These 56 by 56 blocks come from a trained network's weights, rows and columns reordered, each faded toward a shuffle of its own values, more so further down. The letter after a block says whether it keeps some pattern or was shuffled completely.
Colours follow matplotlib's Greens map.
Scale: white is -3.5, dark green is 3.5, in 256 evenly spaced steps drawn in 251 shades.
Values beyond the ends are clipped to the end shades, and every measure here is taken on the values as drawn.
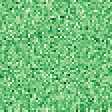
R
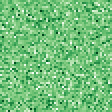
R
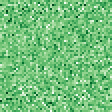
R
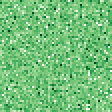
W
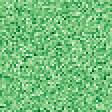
R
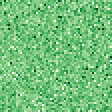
W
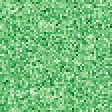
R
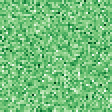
W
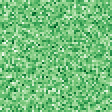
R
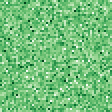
W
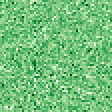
R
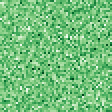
W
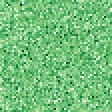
W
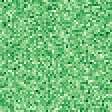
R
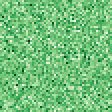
R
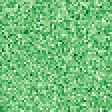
W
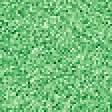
W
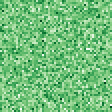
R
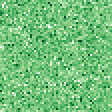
W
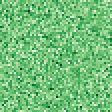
W
